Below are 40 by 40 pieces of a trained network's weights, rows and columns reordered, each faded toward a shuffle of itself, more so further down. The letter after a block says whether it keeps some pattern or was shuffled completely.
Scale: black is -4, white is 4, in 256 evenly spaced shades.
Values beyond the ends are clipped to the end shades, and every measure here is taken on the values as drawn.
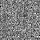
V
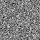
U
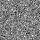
U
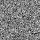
U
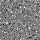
U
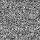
V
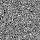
U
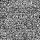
V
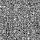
V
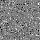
U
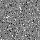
U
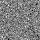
U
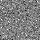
U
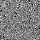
V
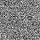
V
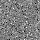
U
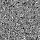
U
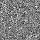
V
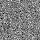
U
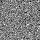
U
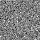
U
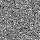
U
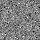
U
